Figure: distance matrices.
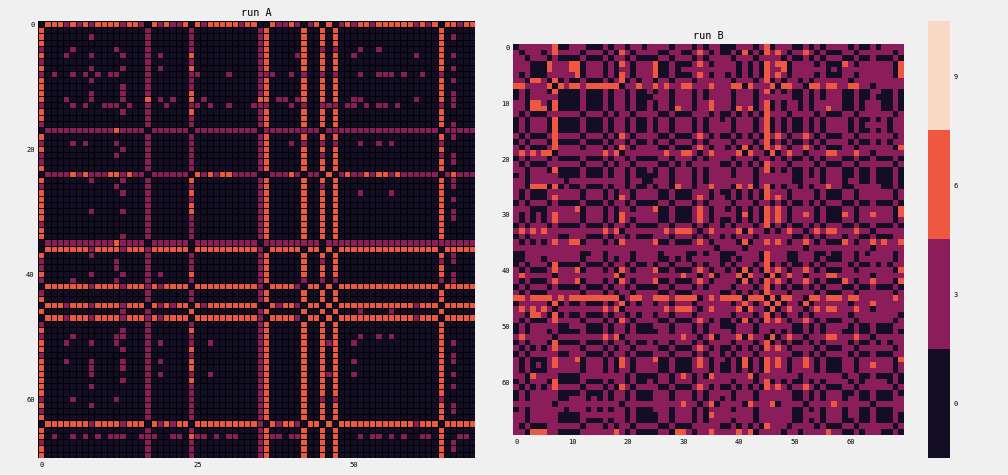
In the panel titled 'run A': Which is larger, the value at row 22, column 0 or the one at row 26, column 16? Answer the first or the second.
the first
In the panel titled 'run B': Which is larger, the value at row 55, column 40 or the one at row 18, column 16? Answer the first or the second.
the first
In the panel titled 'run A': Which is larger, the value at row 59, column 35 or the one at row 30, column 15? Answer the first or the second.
the first
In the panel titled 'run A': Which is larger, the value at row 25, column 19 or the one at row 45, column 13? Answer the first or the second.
the second
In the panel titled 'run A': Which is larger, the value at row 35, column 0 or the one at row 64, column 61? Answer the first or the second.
the second
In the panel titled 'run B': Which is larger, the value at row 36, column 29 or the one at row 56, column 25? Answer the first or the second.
the second
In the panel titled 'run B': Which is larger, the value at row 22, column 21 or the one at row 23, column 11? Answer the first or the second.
the first
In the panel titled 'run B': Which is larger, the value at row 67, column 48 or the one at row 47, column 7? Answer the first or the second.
the first
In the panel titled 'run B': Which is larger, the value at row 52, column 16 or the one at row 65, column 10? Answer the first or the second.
the first
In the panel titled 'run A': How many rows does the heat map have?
70
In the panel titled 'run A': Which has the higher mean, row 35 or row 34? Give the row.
35
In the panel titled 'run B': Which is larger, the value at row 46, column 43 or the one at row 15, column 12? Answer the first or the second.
the second
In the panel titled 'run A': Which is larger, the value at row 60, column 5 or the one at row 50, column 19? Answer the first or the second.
the first
